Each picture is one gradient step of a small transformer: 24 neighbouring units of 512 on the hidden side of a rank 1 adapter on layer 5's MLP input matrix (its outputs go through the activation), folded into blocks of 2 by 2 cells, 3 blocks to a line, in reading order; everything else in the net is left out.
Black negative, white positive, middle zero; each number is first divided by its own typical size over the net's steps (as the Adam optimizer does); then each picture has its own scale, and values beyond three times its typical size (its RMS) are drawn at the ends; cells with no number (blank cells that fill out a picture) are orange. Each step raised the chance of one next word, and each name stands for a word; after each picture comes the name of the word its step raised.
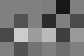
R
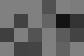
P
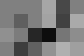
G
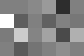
R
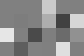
G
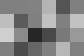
G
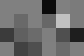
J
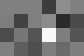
P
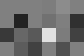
P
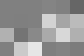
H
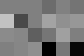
H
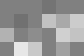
H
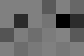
P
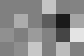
R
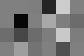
H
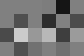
R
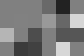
G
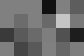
J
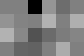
G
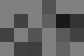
P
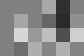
R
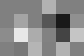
R
